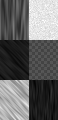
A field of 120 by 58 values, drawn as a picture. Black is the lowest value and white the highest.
It is made of 3 by 2 panels. Panel 1,1: low, streaked downward. Panel 1,2: very high, fine-grained, faint in contrast. Panel 2,1: very low, slanting down to the right, faint in contrast. Panel 2,2: low, checkered, faint in contrast. Panel 3,1: high, slanting down to the right. Panel 3,2: very low, streaked downward, faint in contrast.
